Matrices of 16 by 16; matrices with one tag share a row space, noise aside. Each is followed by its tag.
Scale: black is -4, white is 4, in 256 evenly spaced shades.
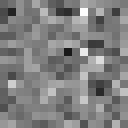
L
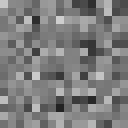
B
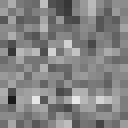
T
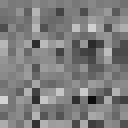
B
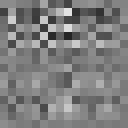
T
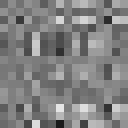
B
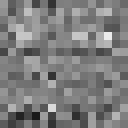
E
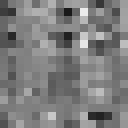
L
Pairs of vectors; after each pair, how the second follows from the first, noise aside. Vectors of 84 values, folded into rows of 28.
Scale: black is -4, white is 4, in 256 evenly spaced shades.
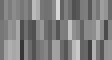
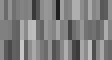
negated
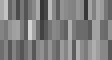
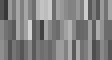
sign-scrambled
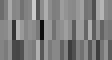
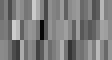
sign-scrambled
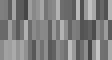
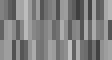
sign-scrambled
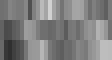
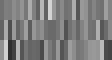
sign-scrambled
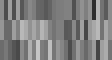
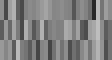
sign-scrambled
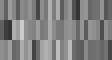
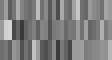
negated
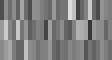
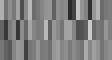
negated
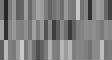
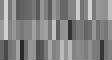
sign-scrambled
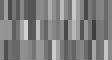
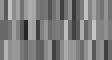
negated
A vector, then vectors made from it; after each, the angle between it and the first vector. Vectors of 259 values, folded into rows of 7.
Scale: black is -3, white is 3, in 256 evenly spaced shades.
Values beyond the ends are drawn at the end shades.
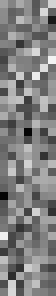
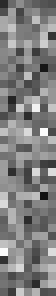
partly opposed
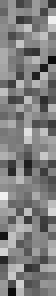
nearly opposite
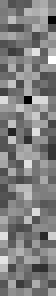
partly aligned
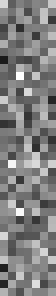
partly aligned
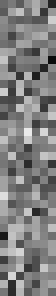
nearly opposite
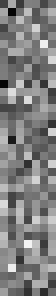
orthogonal
